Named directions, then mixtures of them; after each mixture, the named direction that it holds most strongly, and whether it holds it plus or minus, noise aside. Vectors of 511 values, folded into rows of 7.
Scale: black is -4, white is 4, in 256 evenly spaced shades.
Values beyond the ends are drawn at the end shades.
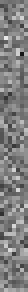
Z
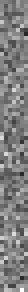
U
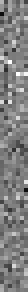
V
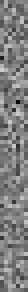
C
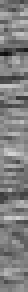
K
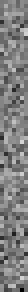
U, minus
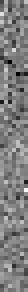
V, minus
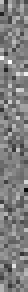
V, plus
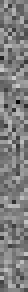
C, plus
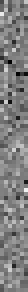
V, minus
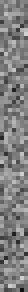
U, minus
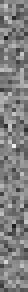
Z, minus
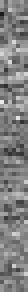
K, minus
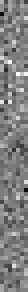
V, plus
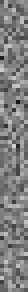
C, plus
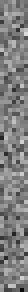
U, minus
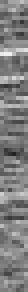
K, minus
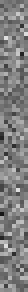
Z, plus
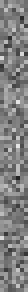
C, minus
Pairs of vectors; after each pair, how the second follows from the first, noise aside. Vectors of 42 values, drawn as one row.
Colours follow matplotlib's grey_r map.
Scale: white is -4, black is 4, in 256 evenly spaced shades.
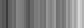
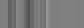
partly zeroed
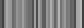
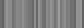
shrunk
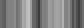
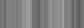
shrunk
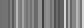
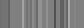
partly zeroed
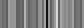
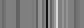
partly zeroed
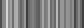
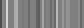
partly zeroed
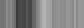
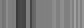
partly zeroed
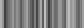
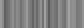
shrunk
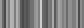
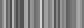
sign-scrambled
